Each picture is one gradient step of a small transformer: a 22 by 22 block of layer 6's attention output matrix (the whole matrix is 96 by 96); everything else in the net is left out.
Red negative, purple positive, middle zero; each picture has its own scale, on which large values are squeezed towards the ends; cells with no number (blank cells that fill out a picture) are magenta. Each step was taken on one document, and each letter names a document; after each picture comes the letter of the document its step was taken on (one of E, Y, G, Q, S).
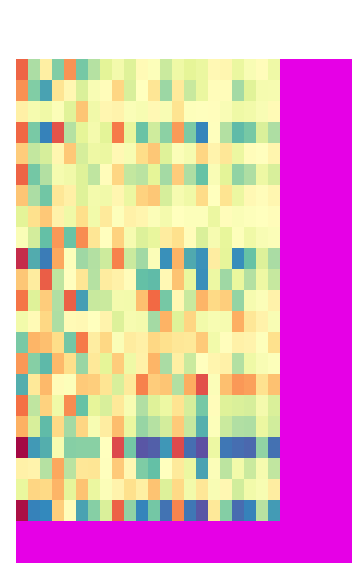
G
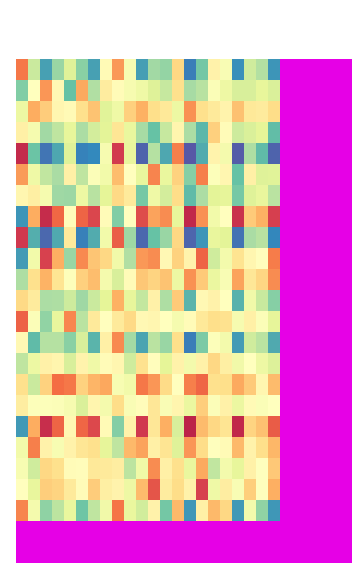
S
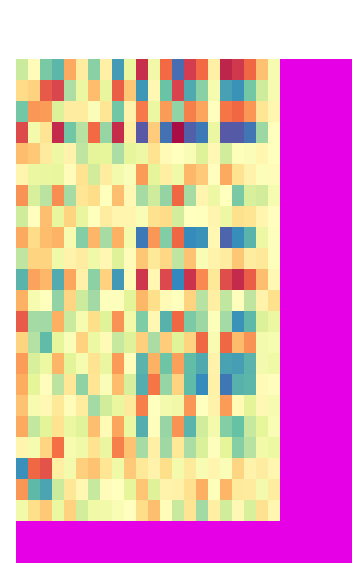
G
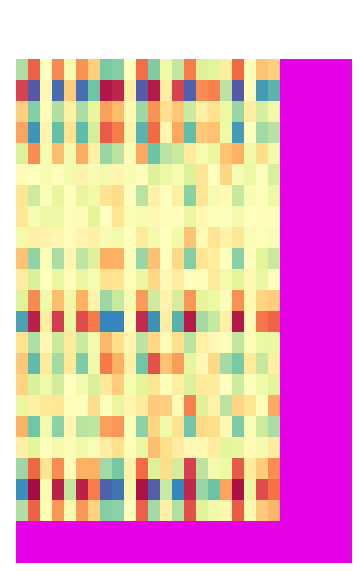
S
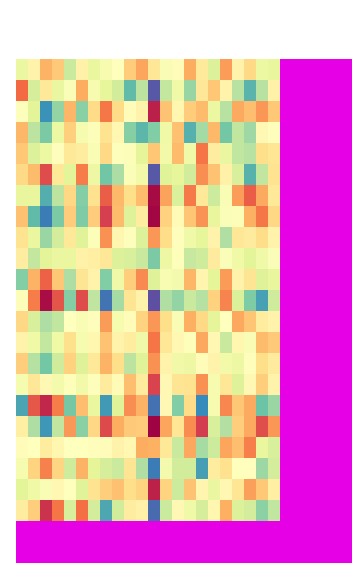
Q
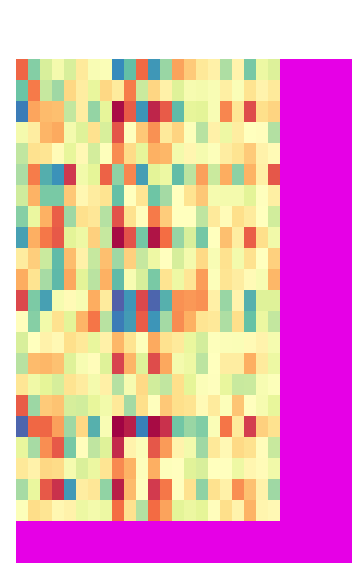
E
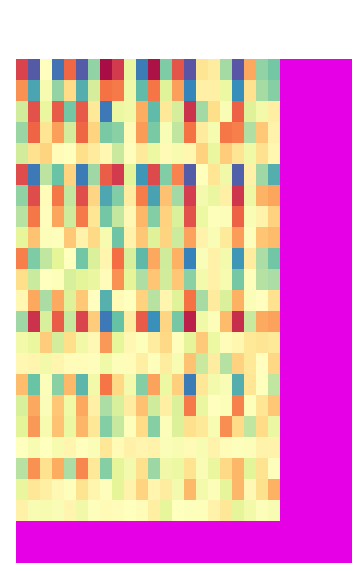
S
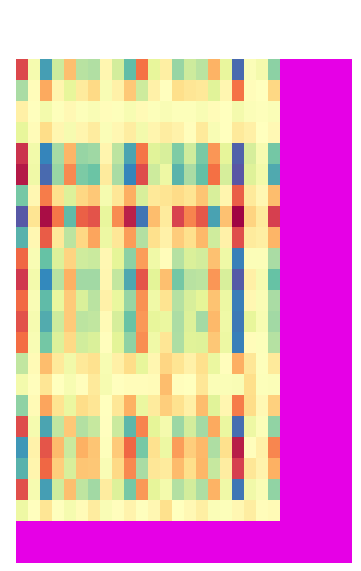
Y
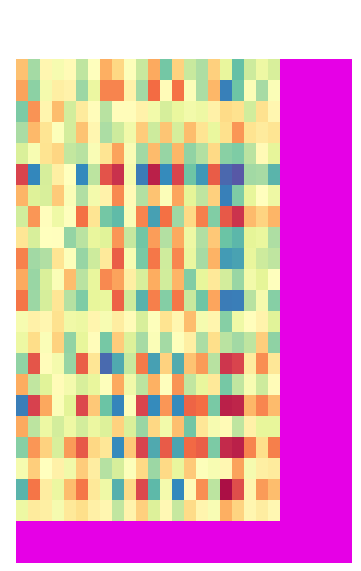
S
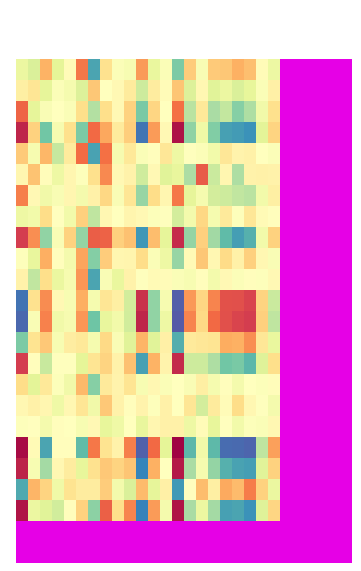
G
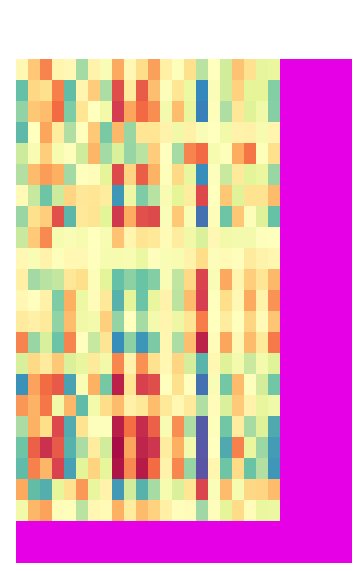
E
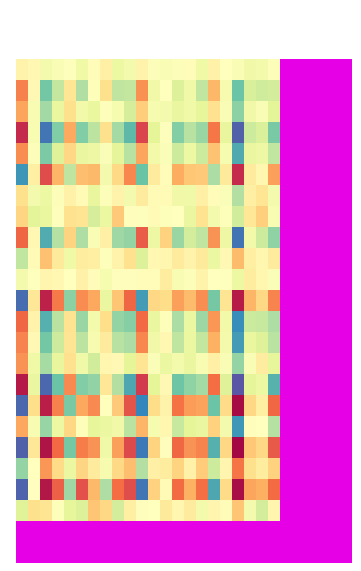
Y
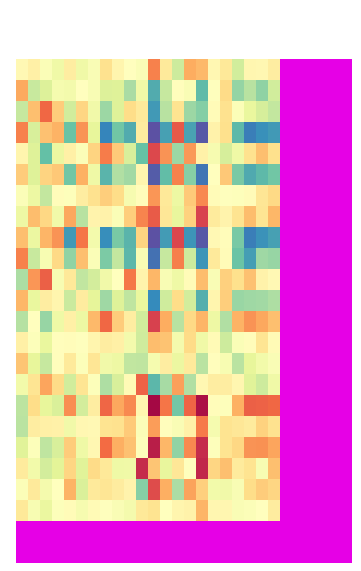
Q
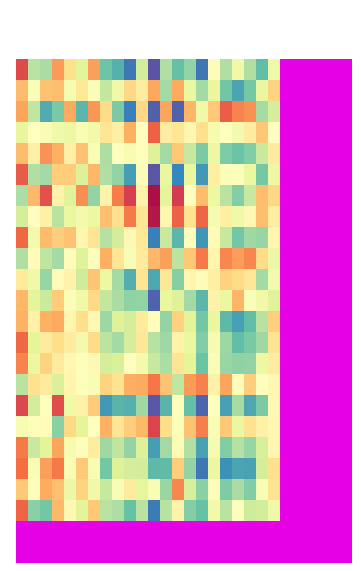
G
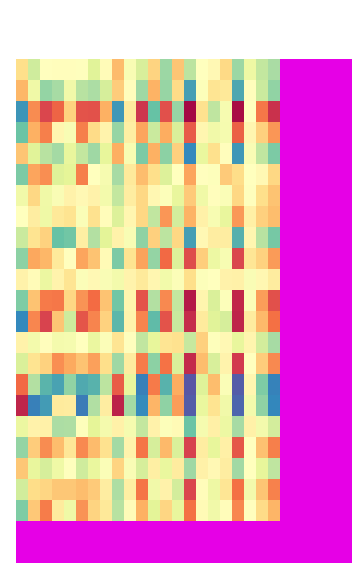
S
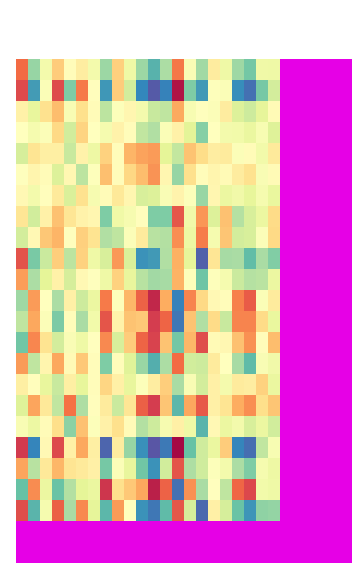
G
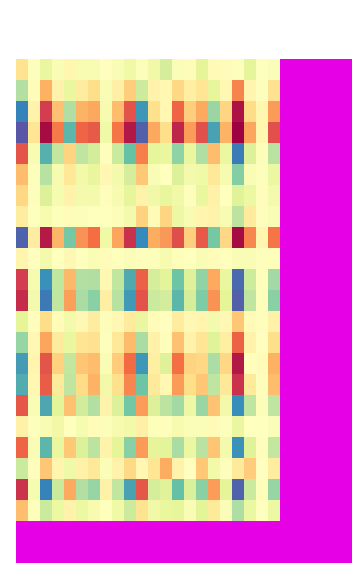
Y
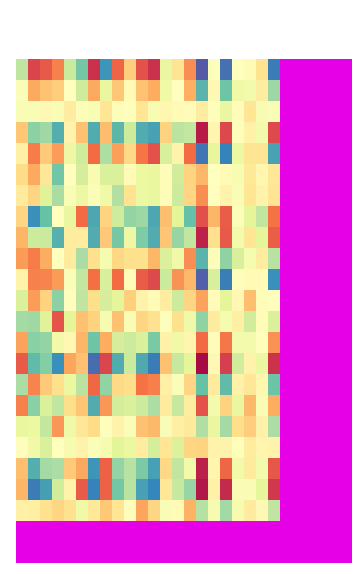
E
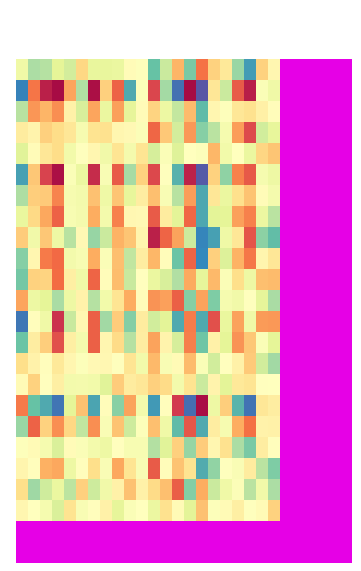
E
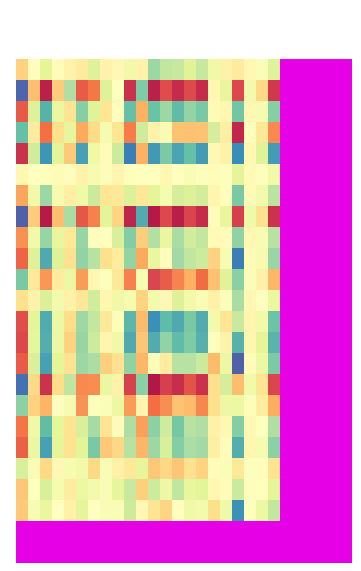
Y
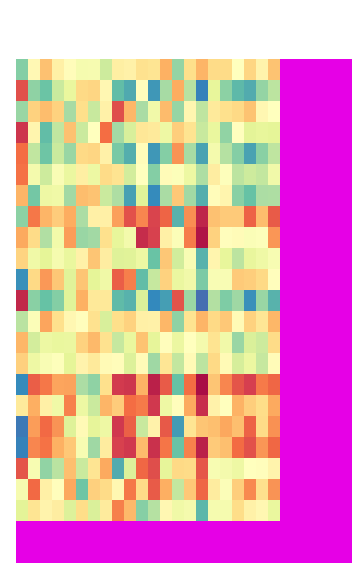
Q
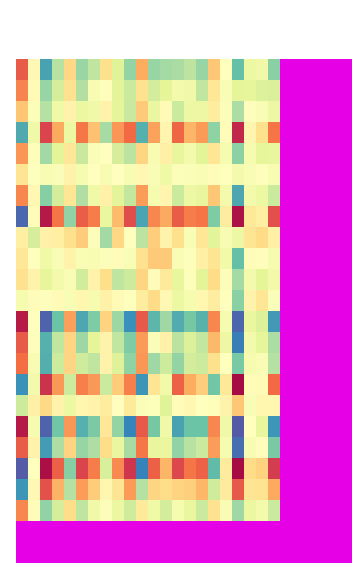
Y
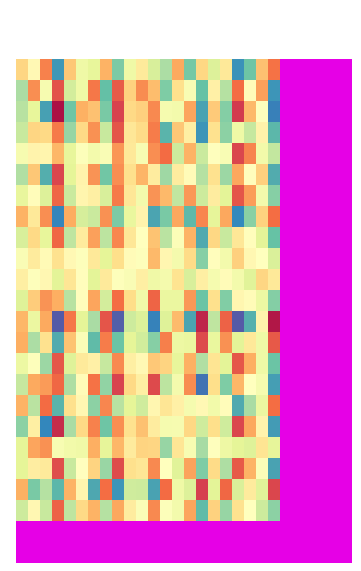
E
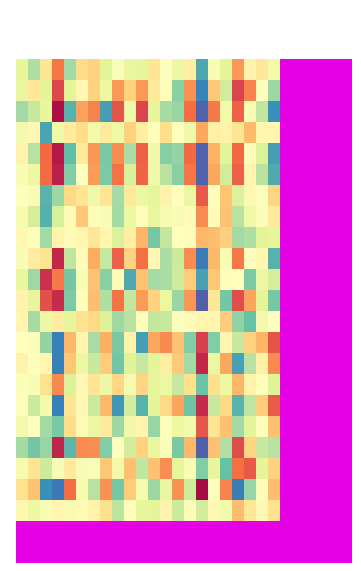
E
